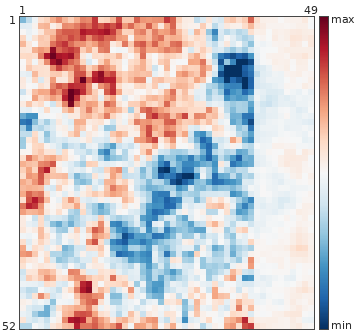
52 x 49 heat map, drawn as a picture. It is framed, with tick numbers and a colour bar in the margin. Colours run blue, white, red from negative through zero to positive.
Ninth with the highest average: top left. Histogram: bell-shaped. Average level on the scale: 50%. Seam: vertical, 80% of the way across, the right part calmer. Grain: blotchy. Stripes: none.
